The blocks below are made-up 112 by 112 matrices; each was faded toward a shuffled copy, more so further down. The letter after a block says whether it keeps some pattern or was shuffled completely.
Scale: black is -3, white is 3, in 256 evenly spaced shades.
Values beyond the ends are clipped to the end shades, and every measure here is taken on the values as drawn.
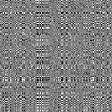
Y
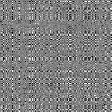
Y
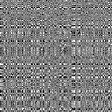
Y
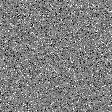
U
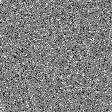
U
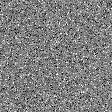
U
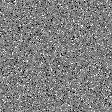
U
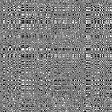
Y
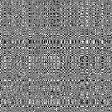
Y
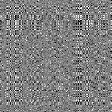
Y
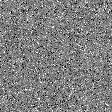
U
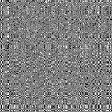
Y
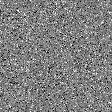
U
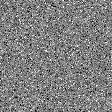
U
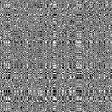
Y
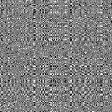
Y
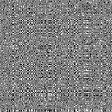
Y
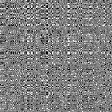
Y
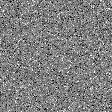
U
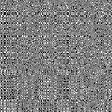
Y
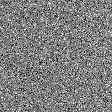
U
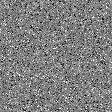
U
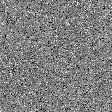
U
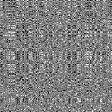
Y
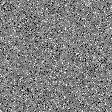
U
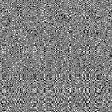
Y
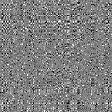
Y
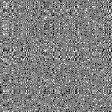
Y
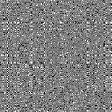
Y
